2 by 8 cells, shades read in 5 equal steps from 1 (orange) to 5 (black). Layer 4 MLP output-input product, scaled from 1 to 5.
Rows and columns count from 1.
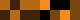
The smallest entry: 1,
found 2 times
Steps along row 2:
down up same up down down up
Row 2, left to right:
4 2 4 4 5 3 1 3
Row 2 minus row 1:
2 -2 2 2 4 -2 -4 0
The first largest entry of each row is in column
6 5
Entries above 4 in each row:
2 1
